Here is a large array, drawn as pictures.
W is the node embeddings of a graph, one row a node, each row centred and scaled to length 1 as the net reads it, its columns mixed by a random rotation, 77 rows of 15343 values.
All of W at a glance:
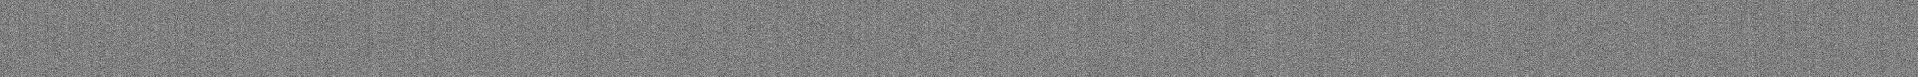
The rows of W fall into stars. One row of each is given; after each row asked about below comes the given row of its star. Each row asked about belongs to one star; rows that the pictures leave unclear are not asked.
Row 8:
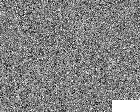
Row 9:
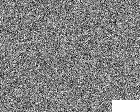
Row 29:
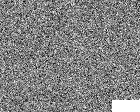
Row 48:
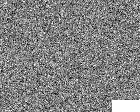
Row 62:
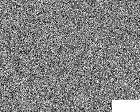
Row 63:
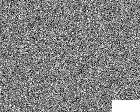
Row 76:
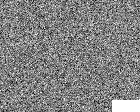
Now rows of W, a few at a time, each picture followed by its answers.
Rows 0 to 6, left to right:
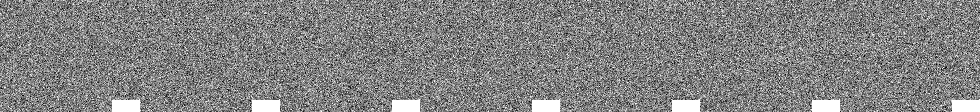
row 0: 8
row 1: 48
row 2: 63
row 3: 8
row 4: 48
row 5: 29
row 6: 9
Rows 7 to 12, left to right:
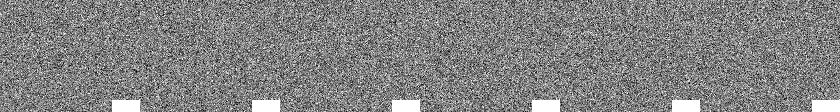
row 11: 63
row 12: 48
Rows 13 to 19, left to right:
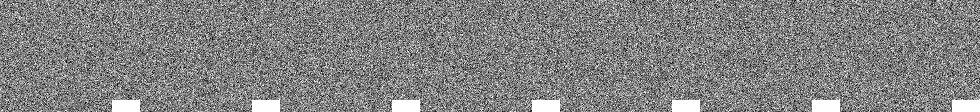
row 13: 63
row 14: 63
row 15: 62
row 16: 48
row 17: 62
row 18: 76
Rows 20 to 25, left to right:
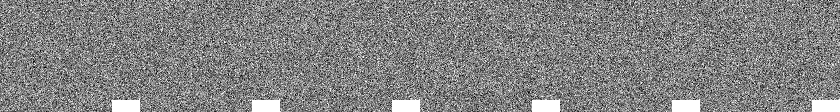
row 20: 48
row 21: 62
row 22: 29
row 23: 29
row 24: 9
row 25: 62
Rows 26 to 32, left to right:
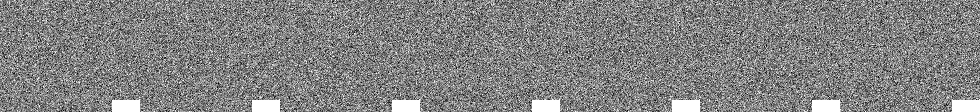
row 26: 8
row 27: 62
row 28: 8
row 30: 8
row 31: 62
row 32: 48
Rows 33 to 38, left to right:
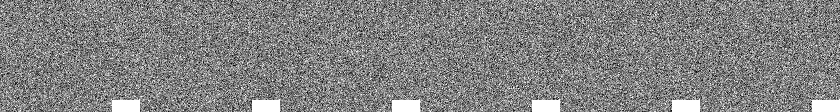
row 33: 9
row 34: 8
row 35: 62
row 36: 48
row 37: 29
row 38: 62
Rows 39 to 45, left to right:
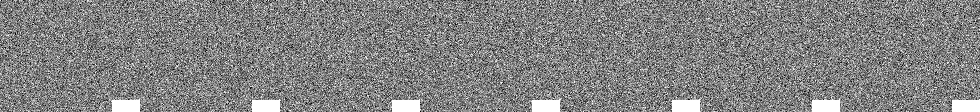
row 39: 9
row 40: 62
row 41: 48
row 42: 9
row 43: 29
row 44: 29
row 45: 8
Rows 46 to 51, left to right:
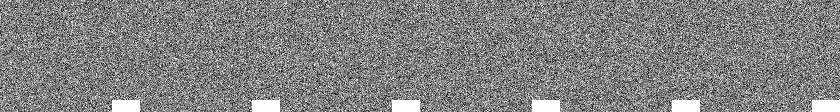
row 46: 8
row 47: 62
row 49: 63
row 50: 29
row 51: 62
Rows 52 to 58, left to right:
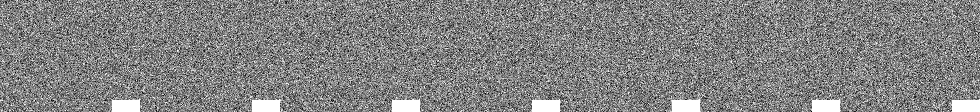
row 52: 9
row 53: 8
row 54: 29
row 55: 63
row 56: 9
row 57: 29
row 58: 48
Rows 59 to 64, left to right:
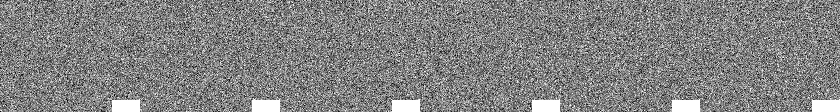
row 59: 9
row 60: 76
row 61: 9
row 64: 48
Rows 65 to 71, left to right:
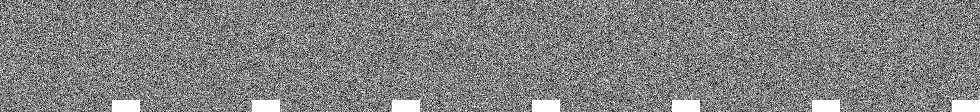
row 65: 8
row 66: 9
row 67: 63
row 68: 29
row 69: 29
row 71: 62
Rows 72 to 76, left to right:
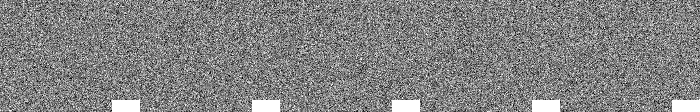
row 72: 48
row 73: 8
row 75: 76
